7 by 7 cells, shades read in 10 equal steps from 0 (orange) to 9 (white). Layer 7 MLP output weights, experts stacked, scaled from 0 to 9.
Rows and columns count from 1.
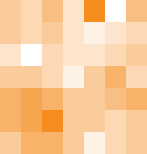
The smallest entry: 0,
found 2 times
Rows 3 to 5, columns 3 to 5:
6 7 7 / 6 8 5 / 3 5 5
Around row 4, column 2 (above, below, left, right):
9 2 5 6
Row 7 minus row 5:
2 1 0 0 3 2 2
